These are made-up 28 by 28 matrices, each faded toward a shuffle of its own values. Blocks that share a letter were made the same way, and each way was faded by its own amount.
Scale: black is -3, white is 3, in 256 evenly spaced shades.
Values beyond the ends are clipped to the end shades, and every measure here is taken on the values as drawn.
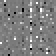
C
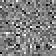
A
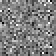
A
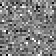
A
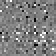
C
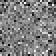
A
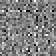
A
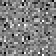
A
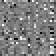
C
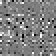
C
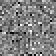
A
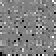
C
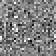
A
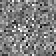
A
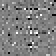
C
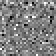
A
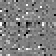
C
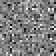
A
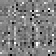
C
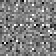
A
